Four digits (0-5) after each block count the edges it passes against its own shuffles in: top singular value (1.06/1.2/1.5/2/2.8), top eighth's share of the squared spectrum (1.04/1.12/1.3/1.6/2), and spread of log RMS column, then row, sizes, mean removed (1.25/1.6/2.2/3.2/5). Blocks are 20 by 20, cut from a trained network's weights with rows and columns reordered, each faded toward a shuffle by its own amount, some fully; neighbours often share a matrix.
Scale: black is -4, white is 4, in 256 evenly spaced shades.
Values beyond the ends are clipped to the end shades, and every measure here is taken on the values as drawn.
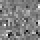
2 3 2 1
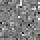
0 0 0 0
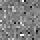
1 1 0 0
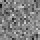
0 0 0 0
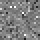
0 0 0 0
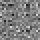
2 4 0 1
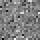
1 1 0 0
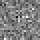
1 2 0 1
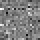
2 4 1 1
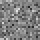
0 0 0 0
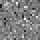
0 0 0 0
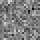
1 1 0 0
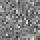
1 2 1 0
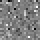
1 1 1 0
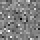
0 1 0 0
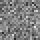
1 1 1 0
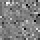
0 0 0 0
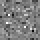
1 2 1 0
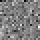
2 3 0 1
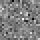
0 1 0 0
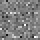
2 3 0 1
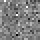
1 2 0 0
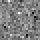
0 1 0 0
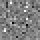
1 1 0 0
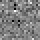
1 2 0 1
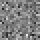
1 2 1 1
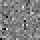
1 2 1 0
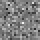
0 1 0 0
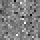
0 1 0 0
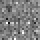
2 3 0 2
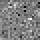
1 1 0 0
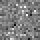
1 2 0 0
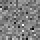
1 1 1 0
